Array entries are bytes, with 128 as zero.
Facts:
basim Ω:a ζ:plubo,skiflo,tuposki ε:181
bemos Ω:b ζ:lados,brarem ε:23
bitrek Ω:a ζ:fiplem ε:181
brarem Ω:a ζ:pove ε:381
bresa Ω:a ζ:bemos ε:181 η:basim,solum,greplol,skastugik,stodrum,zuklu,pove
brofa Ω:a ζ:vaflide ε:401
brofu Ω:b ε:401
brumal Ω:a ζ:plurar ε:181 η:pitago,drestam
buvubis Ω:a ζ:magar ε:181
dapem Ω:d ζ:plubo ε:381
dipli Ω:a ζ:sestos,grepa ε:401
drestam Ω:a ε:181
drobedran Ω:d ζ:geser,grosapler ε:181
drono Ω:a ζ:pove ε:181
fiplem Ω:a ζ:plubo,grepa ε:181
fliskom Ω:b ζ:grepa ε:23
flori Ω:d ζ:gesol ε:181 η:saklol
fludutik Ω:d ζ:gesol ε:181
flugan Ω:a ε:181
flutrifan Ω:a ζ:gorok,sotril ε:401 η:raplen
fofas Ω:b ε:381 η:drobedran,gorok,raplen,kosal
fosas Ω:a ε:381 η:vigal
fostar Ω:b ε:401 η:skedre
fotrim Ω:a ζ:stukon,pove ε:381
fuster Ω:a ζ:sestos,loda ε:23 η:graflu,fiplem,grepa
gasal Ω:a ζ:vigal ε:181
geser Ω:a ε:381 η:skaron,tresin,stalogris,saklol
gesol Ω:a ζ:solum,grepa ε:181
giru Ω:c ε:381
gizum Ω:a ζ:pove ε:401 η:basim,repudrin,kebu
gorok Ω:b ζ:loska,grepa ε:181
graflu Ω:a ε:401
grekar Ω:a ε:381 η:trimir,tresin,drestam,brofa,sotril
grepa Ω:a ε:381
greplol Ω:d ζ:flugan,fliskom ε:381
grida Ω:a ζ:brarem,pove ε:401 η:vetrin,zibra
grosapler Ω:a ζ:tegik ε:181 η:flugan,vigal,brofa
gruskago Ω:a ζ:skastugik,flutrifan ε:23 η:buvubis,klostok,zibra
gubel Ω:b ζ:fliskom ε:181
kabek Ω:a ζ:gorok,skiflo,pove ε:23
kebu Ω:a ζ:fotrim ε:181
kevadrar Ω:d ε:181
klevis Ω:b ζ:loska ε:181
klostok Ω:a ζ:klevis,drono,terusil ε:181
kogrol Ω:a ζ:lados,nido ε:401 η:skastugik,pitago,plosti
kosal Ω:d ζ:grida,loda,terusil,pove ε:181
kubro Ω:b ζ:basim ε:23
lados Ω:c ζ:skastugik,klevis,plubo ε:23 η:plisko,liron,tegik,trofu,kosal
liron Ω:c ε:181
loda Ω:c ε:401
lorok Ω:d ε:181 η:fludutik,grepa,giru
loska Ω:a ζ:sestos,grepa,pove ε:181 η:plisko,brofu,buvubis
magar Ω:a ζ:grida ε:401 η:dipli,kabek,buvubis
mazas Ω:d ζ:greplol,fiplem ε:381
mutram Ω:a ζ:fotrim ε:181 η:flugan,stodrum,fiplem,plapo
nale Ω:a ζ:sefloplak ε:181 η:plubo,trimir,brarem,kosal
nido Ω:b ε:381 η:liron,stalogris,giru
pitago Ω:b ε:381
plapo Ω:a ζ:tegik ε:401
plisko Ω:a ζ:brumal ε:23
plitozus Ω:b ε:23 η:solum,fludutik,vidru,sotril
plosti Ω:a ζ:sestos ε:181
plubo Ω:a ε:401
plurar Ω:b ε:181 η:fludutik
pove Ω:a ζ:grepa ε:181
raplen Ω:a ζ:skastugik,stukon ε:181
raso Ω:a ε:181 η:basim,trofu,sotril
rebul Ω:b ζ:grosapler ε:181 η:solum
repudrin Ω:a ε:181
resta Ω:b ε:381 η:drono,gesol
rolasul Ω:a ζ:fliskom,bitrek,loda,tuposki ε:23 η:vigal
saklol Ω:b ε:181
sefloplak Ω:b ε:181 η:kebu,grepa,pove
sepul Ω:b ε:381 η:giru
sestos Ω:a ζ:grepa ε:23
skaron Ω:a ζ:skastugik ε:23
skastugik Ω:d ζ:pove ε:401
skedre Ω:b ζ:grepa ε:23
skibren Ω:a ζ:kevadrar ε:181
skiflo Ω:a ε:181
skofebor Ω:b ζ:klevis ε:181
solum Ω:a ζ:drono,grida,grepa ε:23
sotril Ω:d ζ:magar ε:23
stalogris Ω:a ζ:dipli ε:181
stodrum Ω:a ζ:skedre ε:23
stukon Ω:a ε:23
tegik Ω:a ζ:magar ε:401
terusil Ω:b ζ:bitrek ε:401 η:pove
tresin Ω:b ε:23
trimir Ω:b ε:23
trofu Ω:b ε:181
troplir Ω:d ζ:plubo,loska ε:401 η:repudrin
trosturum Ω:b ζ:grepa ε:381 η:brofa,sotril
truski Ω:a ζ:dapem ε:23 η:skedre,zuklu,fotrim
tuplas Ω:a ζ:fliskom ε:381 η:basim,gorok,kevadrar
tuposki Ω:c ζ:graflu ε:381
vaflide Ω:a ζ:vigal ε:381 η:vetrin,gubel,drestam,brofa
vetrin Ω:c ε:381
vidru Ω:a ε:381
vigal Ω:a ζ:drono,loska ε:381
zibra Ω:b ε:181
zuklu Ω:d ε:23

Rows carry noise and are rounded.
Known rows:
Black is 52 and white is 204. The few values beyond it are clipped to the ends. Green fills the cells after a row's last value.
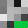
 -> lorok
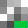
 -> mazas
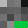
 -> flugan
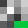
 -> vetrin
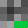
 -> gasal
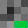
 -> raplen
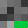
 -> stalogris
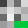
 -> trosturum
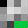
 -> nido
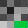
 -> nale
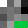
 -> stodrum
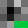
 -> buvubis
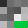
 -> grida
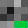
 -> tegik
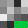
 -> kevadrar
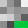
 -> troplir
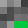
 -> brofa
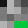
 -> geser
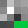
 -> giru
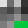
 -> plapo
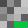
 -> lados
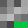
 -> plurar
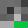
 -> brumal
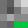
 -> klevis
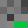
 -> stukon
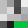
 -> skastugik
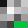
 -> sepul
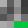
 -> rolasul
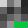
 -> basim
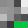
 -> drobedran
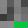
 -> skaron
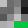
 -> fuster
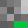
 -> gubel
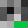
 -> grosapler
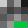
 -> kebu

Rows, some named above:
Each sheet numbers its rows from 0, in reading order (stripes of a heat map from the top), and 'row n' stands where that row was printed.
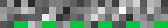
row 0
liron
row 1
grida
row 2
stalogris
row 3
plitozus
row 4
vetrin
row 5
fosas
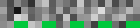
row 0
drono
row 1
vaflide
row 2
gorok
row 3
plitozus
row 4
plurar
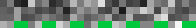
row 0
raso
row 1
plosti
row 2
magar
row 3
vigal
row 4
nale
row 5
brarem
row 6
gesol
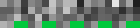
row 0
kogrol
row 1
gorok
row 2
vidru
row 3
brofa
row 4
basim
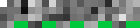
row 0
stodrum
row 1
fludutik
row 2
plisko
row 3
brumal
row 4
terusil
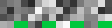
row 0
flutrifan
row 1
resta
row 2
loska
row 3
fotrim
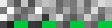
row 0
zuklu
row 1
pitago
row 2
loda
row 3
tuposki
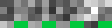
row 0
gruskago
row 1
rolasul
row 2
kabek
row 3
greplol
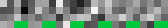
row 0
truski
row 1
fosas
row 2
pove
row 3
vetrin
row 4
rebul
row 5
sefloplak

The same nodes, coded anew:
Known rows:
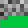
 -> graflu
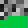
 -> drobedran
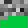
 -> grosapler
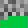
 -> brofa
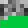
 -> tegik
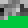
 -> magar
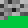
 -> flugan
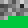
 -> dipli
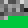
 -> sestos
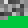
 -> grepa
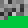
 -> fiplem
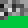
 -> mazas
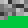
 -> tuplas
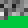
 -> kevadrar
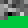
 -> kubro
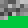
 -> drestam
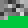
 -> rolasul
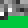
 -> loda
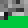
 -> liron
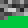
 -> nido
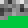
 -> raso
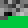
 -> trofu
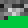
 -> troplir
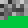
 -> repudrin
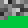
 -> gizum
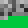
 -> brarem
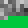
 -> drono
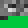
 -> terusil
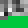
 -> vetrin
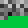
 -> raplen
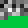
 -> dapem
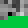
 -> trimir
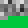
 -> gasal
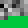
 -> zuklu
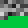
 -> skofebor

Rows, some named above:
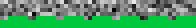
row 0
brarem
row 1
giru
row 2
vidru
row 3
kebu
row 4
gruskago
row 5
terusil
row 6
truski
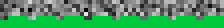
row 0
lorok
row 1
gruskago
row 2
fuster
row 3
lados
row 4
plapo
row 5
flori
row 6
tegik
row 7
flori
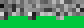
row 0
fludutik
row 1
liron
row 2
plubo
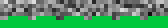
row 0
brarem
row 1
tegik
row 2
plitozus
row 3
fiplem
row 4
trosturum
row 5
raplen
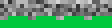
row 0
plosti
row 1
rolasul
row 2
buvubis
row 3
brarem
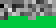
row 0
greplol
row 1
stodrum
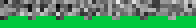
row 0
gubel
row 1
sotril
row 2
kosal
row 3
fiplem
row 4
stukon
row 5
fliskom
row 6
klostok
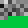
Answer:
basim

